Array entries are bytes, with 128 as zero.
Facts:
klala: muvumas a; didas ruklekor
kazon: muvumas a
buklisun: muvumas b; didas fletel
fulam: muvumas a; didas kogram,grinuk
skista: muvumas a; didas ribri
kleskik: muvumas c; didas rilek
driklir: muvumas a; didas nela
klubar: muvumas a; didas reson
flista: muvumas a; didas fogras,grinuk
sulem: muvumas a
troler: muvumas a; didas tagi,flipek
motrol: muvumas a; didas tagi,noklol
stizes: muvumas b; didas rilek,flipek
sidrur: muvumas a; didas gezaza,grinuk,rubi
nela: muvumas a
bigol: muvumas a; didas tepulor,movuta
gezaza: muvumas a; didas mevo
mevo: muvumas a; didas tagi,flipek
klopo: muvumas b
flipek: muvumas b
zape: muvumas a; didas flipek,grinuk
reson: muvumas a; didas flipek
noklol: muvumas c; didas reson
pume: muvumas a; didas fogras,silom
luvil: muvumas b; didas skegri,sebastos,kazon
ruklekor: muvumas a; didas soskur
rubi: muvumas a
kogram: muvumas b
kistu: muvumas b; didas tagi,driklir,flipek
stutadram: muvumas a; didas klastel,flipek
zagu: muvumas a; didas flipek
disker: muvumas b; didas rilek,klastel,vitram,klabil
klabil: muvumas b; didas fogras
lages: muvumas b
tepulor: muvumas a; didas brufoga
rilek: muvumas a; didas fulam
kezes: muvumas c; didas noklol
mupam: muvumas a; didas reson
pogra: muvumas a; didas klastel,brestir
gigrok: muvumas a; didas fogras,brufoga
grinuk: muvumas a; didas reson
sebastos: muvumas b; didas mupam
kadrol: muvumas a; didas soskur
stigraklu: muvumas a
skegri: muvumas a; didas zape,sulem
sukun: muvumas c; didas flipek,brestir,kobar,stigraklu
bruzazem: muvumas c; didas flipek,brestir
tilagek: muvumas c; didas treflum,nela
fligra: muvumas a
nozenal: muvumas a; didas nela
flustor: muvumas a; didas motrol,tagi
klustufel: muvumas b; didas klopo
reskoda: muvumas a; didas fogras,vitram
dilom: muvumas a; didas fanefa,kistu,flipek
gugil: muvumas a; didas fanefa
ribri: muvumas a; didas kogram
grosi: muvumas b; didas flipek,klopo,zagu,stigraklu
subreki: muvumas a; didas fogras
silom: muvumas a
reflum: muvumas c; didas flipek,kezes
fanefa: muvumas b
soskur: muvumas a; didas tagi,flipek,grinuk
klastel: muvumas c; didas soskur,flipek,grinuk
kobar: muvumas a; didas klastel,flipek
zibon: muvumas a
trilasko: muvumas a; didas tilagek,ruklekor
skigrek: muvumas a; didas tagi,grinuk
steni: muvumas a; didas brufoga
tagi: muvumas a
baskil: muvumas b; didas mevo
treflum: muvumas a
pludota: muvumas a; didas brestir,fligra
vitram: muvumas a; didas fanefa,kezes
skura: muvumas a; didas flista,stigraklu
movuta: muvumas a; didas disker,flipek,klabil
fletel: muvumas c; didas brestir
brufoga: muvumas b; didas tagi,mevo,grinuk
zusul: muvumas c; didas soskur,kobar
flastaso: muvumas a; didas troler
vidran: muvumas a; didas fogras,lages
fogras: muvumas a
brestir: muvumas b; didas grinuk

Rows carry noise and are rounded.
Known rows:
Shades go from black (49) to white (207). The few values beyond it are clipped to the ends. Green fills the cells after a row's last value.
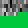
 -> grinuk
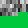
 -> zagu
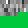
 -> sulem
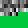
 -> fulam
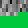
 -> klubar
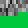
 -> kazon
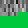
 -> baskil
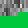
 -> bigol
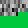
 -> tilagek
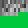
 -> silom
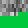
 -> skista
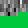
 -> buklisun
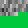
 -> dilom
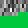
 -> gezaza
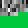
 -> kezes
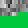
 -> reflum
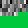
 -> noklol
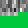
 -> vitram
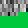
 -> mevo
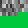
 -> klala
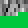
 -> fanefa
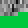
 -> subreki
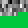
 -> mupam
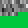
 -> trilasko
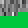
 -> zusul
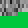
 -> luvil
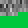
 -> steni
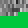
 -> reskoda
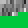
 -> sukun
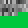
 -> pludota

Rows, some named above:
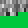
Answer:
driklir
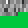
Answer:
sulem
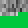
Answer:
skista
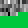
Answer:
fletel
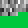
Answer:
kistu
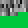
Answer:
brufoga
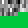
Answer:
sebastos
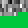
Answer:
mupam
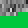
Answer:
sidrur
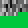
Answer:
grinuk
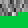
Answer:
skura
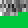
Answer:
ribri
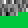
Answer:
movuta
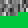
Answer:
disker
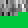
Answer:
troler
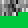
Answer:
flista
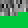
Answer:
brufoga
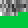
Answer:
ribri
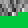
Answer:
skura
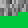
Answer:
stutadram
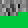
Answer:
skigrek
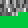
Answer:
stigraklu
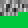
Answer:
treflum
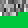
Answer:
skegri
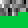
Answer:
kobar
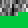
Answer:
klabil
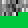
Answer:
flista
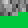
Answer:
grosi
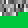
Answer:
skegri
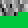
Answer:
ruklekor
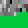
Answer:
reson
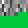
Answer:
soskur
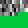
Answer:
rilek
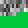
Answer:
tepulor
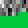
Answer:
kobar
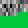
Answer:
brestir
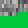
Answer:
pogra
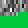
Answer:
gezaza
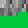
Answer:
stutadram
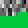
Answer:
kobar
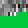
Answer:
zape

